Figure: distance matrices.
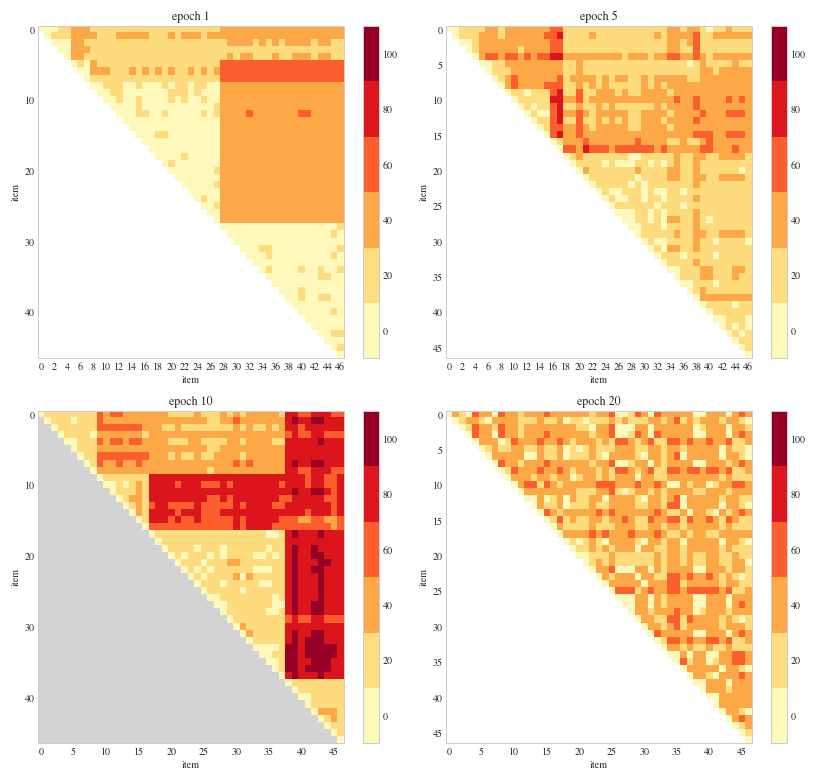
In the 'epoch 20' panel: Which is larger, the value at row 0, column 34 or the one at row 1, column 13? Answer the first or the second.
the first
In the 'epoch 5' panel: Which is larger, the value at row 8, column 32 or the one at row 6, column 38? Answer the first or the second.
the first
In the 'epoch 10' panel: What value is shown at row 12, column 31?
80
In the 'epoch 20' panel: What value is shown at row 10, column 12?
60
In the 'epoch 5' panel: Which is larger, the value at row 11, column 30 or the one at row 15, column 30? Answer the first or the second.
the second
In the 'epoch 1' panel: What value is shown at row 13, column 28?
40
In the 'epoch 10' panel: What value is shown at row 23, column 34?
20
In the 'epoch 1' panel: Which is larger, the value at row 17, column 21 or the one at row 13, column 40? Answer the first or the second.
the second
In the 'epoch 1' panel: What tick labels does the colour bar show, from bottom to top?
0, 20, 40, 60, 80, 100
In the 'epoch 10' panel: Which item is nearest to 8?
3
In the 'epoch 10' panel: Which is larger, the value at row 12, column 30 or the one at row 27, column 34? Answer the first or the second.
the first
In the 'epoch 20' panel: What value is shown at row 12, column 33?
20
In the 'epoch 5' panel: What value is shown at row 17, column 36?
40
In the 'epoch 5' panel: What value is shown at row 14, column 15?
20
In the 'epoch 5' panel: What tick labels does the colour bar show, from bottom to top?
0, 20, 40, 60, 80, 100
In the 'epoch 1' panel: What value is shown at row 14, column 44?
40
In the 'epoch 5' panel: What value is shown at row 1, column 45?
40
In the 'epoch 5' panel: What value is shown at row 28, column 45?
20
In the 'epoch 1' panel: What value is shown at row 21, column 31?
40
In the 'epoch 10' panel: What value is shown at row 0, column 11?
60
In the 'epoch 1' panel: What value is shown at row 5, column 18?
20
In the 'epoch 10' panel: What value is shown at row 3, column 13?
40
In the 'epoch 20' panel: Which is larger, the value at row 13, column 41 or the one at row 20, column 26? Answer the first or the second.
the first
